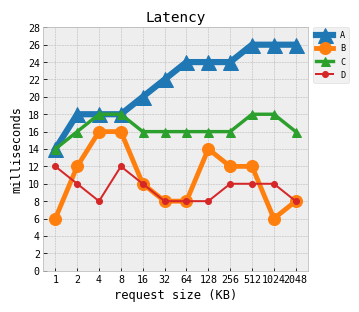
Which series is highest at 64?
A
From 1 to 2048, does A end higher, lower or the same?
higher
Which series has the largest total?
A
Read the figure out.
Title: Latency
x-axis: request size (KB), ticks 1 2 4 8 16 32 64 128 256 512 1024 2048
y-axis: milliseconds, ticks 0 2 4 6 8 10 12 14 16 18 20 22 24 26 28
Legend: A, B, C, D
Values:
A: 14 18 18 18 20 22 24 24 24 26 26 26
B: 6 12 16 16 10 8 8 14 12 12 6 8
C: 14 16 18 18 16 16 16 16 16 18 18 16
D: 12 10 8 12 10 8 8 8 10 10 10 8
